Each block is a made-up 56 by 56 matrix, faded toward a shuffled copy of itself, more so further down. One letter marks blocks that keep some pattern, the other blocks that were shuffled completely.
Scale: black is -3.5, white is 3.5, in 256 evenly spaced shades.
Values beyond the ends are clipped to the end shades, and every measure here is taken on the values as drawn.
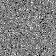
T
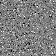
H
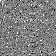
T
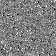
H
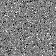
H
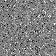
H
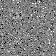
T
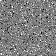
H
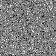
H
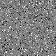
T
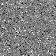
H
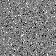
H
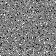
H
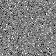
H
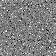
H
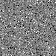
T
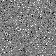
H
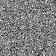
H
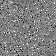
H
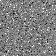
H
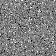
T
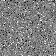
H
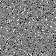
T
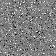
H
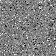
T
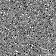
T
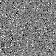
T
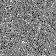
H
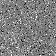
H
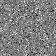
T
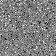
H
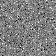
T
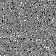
H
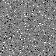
T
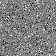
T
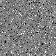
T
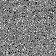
H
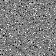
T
